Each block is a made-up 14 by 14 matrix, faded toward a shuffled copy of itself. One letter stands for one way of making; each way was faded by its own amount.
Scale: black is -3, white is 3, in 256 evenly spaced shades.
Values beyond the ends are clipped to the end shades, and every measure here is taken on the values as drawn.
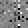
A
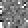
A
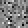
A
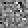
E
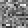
E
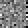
A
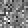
A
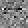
E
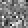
E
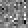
A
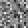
A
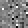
A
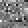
E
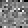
E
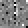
A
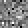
A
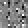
A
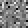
A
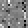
A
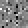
A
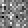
A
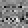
E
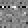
E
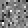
A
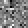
A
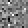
A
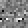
E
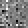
A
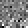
E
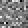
E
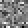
E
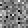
A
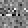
E
